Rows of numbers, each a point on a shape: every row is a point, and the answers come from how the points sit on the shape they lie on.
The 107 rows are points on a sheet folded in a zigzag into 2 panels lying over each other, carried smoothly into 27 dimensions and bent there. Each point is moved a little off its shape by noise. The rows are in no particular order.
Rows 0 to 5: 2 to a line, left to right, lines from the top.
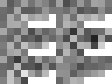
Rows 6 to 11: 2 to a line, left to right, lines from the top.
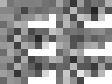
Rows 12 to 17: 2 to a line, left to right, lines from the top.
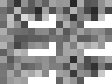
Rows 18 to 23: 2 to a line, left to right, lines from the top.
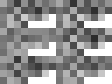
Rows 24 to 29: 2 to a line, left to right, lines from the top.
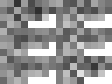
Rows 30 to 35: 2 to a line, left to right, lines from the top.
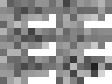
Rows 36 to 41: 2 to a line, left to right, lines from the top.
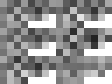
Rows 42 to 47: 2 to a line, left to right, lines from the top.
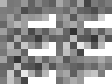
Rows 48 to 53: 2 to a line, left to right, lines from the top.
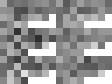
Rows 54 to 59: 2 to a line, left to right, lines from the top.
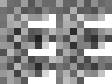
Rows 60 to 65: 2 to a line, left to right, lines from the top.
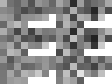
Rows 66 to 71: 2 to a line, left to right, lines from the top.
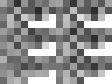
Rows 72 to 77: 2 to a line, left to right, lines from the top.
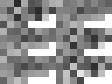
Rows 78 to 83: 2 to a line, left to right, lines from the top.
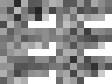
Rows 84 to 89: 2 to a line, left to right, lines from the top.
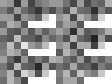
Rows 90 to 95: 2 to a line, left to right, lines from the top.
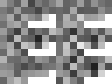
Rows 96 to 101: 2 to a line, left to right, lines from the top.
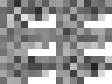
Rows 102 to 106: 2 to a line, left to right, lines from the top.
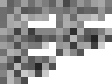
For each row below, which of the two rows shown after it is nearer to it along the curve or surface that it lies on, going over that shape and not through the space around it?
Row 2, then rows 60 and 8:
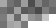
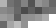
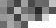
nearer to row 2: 8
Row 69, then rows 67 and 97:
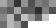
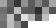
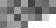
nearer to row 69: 67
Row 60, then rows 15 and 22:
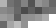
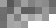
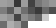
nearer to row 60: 22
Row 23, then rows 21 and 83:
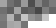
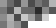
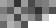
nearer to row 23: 21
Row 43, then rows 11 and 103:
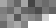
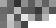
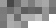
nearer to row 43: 11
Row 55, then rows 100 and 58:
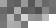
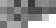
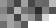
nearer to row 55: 58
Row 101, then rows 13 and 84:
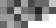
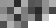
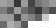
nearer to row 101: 13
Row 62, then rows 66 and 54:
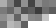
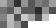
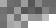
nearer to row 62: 66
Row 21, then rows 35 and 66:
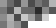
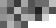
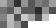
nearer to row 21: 35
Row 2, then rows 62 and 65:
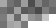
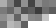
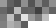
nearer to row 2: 65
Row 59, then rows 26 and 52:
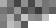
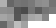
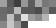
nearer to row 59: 52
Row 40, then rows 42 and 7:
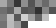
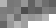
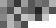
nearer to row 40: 7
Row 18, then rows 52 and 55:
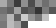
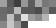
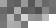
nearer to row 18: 52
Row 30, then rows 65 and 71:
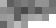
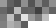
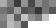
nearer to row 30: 71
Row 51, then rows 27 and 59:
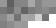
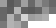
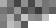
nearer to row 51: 27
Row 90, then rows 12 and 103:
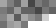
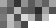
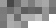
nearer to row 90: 12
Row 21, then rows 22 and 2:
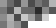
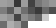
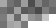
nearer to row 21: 2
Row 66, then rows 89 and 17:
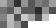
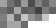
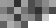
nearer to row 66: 17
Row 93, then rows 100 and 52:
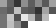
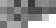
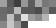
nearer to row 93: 52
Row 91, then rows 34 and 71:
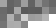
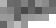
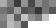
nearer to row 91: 71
